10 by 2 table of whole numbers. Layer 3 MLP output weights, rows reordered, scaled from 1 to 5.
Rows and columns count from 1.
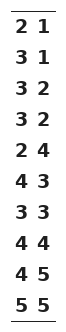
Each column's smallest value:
2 1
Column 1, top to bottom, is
2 3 3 3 2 4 3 4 4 5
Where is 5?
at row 9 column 2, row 10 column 1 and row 10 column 2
